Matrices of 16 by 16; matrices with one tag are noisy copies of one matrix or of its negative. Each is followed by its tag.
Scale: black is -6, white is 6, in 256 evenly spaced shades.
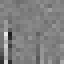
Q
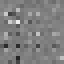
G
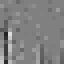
Q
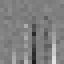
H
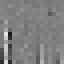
Q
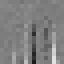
H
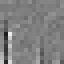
Q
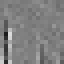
Q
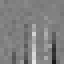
H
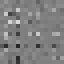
G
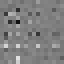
G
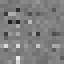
G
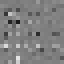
G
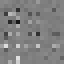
G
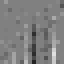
H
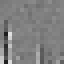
Q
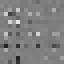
G
